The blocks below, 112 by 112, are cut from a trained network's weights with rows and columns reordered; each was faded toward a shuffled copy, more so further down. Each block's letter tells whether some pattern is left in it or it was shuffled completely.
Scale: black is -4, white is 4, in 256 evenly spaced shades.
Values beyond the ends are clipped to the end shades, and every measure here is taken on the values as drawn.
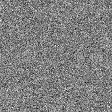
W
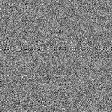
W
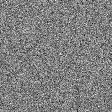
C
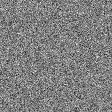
C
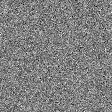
C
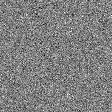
C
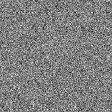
W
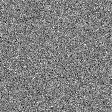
C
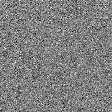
W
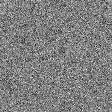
W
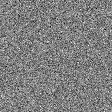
C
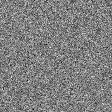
C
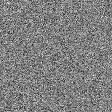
W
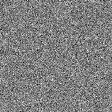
W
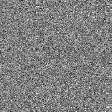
W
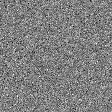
C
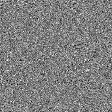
W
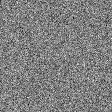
C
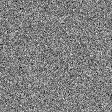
W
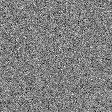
C
